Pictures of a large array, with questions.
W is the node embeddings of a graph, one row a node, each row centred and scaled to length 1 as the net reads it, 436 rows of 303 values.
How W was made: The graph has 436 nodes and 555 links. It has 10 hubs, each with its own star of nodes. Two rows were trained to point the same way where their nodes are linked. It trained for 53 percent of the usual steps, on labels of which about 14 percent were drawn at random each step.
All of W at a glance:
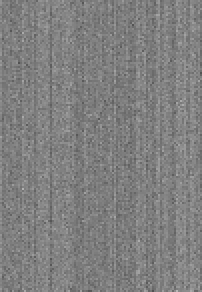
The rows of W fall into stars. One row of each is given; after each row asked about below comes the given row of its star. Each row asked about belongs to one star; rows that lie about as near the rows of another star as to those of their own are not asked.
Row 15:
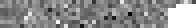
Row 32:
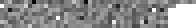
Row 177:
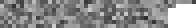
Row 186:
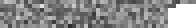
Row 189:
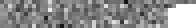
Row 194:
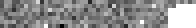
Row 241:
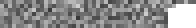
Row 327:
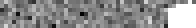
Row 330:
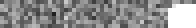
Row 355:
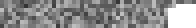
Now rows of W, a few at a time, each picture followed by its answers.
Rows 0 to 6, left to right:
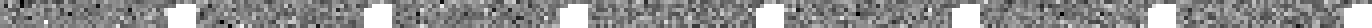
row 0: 327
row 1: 194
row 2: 189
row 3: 194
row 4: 241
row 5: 327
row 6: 327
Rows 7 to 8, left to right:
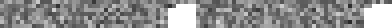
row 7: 15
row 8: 177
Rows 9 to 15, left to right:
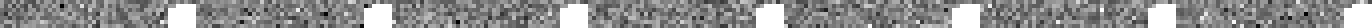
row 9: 327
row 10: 15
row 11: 32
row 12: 194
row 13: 355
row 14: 194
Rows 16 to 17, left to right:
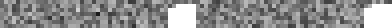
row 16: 241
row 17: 177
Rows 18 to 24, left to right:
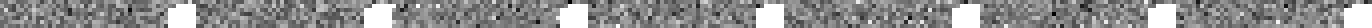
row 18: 327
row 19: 15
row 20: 32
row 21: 330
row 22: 241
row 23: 241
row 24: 330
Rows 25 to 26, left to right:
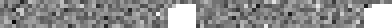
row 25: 327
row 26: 355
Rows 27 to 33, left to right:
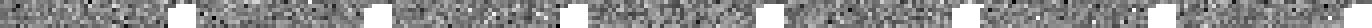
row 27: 194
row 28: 189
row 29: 15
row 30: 241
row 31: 15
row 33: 189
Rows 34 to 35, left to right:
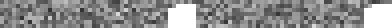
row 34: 15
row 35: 241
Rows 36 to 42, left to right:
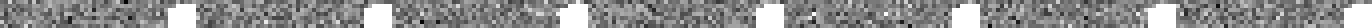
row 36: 189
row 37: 327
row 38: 15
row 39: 327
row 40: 15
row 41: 327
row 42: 32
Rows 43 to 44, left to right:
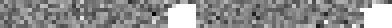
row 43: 241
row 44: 330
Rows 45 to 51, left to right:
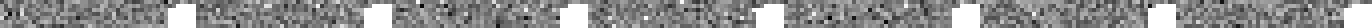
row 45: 189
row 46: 355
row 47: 32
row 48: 241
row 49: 189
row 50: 355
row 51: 194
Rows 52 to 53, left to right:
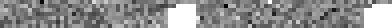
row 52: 186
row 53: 186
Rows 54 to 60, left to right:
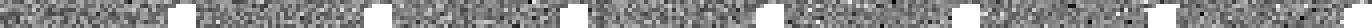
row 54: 241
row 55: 194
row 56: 194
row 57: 32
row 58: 355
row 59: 241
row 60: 186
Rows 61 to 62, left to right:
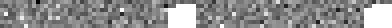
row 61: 241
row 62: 241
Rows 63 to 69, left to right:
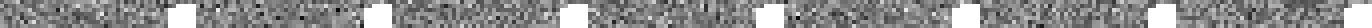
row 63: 186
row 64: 327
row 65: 355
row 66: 177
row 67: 330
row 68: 194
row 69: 194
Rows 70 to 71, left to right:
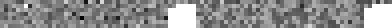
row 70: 32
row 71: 177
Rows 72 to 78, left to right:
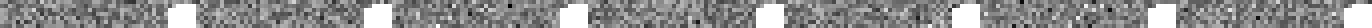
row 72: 241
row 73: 189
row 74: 186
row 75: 194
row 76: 15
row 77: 194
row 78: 32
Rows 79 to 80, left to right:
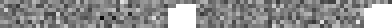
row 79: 15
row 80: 327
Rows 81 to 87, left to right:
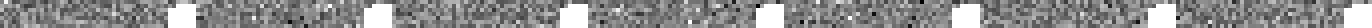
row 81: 327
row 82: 186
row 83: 189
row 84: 330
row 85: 177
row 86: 189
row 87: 194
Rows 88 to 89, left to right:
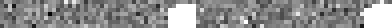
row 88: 32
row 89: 15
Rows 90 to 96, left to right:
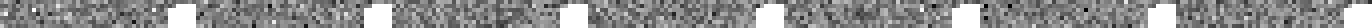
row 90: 241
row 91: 194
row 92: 177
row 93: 355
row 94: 189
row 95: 186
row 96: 194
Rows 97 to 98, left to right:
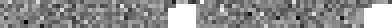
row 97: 194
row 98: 330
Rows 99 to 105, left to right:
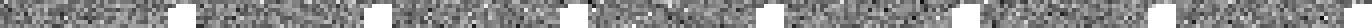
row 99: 330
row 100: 355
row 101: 177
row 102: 186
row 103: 189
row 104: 327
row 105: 177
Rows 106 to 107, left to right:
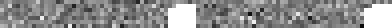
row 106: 194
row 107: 15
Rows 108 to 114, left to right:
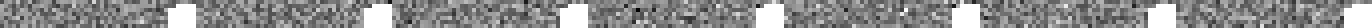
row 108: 186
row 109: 189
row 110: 241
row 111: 15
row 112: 330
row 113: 177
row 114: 177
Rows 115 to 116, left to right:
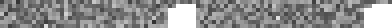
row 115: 189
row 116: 241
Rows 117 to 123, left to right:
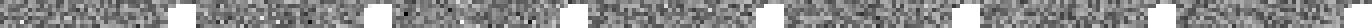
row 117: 194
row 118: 177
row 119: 355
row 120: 241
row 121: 15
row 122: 15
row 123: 355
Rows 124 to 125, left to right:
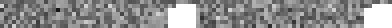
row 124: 177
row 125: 241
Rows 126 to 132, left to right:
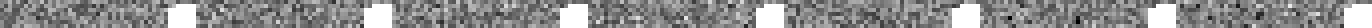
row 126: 241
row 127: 177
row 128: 189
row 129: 177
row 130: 186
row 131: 32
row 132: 327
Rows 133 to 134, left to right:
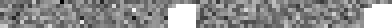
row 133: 177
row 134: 189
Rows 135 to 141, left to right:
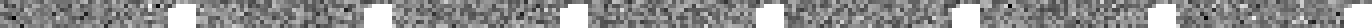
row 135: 330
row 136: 327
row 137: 241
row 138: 177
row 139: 177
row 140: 32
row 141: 355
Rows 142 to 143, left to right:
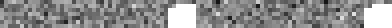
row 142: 194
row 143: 327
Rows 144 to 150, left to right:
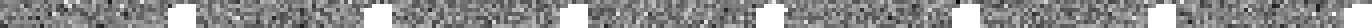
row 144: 355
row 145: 186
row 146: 330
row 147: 15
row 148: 194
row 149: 330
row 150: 327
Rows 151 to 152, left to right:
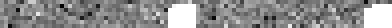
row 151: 327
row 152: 189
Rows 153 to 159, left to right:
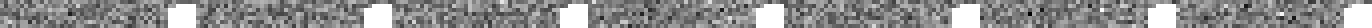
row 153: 327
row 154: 241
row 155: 186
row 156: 330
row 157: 189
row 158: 330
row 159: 194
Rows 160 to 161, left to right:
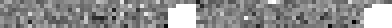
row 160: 15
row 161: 186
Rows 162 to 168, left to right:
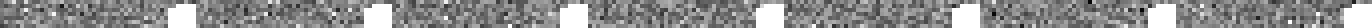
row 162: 355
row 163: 241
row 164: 177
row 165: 194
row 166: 15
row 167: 355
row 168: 32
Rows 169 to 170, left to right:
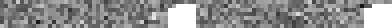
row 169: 355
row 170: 186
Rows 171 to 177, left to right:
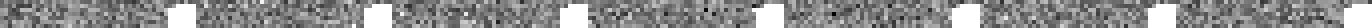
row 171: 355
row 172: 355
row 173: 177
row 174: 186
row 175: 32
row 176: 189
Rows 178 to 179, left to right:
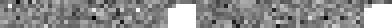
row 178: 189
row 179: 177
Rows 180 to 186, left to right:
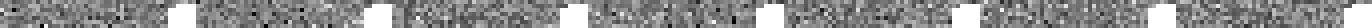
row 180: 194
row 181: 186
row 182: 189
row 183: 177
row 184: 330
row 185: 327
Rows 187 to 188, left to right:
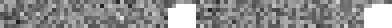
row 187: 177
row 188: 194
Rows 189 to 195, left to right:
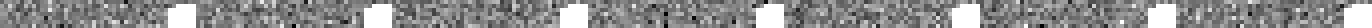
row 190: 355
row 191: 355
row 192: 32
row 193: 327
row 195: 241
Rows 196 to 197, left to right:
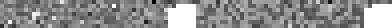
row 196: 177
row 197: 241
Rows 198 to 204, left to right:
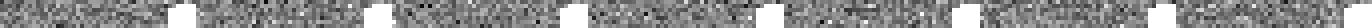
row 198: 241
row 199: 194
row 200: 32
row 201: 330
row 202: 327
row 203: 32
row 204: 355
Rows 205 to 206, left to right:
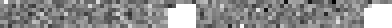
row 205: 330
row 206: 194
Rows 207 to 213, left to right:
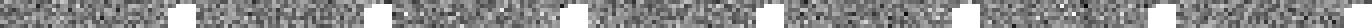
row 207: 15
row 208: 194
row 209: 330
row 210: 327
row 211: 327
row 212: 32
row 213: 330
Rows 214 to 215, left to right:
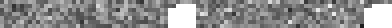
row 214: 15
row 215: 241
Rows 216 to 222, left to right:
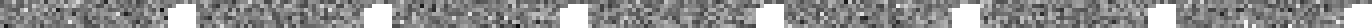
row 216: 355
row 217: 177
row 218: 177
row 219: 330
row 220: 177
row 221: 177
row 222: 355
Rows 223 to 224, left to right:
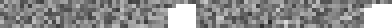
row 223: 330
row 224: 327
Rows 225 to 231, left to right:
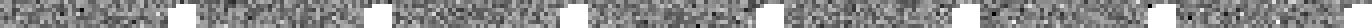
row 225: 177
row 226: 32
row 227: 330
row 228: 186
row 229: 194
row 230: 355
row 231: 330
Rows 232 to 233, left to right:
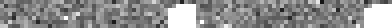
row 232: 177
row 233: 189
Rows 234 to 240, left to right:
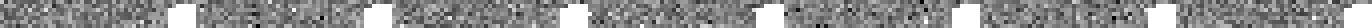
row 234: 355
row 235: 186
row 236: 330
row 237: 241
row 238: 194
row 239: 177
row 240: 186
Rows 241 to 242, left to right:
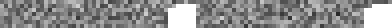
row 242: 189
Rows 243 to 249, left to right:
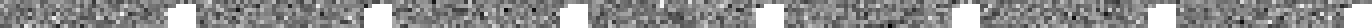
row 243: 15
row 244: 355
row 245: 194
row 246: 186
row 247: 327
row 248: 355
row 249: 15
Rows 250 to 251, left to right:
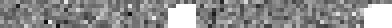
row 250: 15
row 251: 327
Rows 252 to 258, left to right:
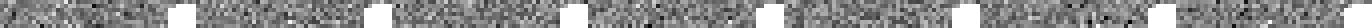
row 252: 355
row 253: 194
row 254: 330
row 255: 194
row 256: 327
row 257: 241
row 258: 194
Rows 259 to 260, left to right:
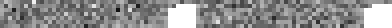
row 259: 330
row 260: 189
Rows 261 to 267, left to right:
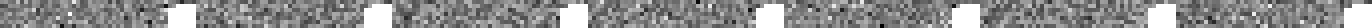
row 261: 241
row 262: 194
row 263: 327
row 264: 355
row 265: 355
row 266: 355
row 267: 177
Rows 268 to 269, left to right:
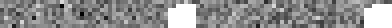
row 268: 327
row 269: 15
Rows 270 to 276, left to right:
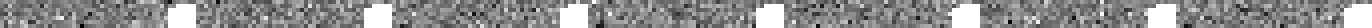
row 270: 177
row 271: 194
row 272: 327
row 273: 327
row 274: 32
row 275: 15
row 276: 327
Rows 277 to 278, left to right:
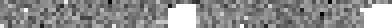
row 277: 355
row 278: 186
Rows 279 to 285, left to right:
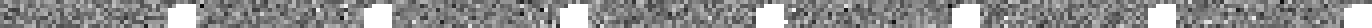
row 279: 189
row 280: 330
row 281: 327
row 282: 177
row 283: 241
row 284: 15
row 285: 355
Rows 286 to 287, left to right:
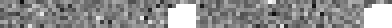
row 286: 330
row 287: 186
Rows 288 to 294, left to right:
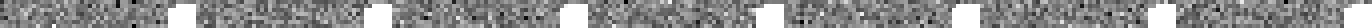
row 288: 186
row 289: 327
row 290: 177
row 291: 241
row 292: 177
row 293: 327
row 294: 355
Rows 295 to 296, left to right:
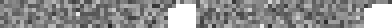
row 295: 177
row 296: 241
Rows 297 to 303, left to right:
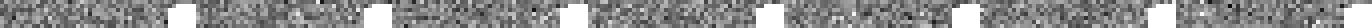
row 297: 15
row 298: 189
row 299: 327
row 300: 186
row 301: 241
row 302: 355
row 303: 32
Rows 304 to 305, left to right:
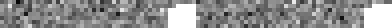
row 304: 189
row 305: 330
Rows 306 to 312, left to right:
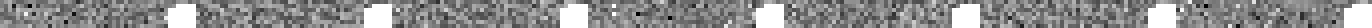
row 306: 32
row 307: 355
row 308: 327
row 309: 32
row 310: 330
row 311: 194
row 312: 186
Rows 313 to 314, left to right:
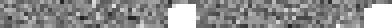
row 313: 177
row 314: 355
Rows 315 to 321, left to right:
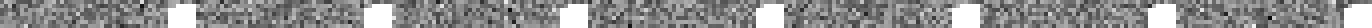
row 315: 327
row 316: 330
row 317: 189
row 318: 194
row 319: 327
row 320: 241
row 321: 355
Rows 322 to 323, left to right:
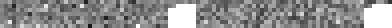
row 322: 32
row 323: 32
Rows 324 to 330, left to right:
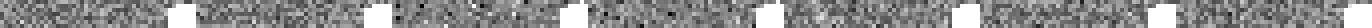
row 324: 330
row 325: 330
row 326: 186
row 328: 15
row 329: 241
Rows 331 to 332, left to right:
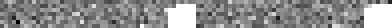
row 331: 177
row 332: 177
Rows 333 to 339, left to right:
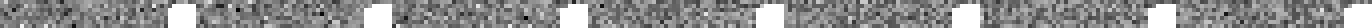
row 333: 194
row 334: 355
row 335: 177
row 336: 330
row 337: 189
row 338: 189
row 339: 194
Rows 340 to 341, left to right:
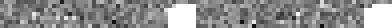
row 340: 177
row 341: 15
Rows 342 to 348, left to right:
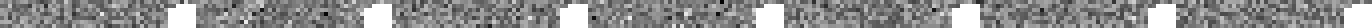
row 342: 189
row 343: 15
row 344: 32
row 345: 186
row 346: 32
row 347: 241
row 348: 355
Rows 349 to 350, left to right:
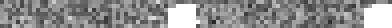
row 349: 241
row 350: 32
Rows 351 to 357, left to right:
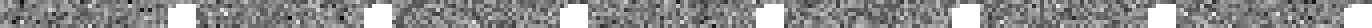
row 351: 327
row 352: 330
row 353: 355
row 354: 194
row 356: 189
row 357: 177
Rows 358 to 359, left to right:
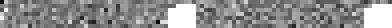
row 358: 186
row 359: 327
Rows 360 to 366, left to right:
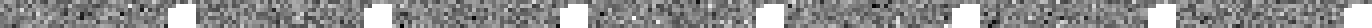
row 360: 327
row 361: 194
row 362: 327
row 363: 355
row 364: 241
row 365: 327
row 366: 194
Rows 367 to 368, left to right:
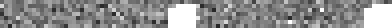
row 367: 177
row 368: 189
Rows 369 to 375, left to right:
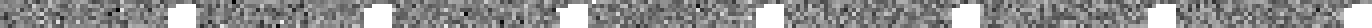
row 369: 330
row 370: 241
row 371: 241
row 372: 330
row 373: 330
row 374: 189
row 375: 32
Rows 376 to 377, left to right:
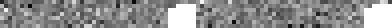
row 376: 186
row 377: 327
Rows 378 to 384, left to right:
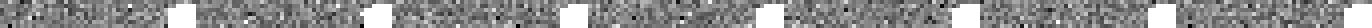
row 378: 327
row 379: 15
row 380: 15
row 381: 189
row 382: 330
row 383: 194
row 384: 327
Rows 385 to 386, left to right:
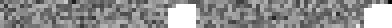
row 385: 330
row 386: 189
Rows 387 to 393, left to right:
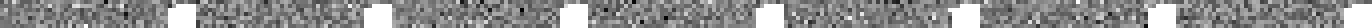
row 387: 355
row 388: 194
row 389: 194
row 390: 189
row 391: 177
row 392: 15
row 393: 189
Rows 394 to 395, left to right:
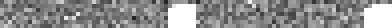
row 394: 177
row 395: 241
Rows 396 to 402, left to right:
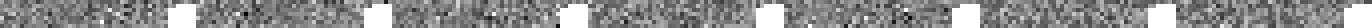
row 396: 330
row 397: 330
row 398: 15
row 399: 355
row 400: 241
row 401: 177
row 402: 177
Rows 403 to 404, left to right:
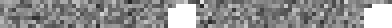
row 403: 327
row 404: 330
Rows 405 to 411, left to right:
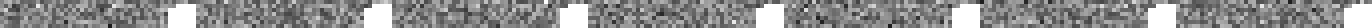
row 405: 327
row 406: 186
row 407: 186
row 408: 186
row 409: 327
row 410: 194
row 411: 177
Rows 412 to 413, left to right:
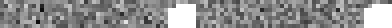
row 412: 177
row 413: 194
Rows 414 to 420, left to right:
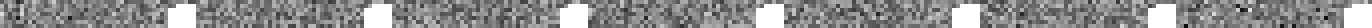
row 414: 189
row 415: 194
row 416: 32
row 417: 355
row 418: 355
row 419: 241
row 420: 327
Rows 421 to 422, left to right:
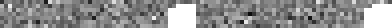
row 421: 189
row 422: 15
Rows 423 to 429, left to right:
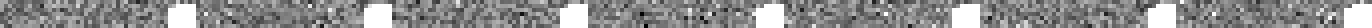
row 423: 177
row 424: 177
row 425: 194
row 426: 15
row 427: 189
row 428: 186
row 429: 327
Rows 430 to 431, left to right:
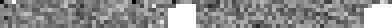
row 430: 186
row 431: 241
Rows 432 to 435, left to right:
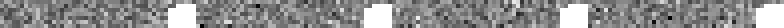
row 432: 32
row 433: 355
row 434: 15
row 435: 32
